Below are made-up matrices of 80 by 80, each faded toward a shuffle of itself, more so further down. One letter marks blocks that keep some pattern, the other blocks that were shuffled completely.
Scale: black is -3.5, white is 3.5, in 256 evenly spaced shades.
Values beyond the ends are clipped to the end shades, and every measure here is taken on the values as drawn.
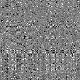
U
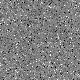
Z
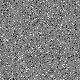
Z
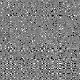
U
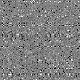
U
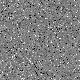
Z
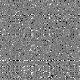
U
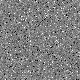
Z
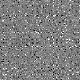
U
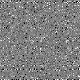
U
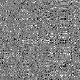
U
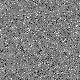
Z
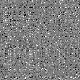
U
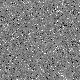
Z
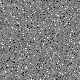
Z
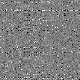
U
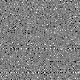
U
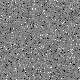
Z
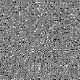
U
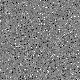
Z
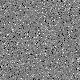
Z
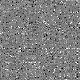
U
